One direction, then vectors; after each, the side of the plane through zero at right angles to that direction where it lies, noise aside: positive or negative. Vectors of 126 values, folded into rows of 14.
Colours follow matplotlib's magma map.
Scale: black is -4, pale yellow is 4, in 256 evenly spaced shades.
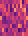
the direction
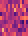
positive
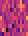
positive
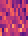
negative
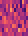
negative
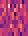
positive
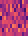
negative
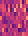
positive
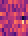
negative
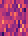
negative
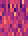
negative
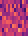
negative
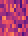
negative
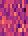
negative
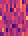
positive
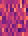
positive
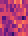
positive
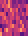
negative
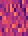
negative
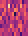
positive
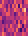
positive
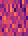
negative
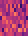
negative
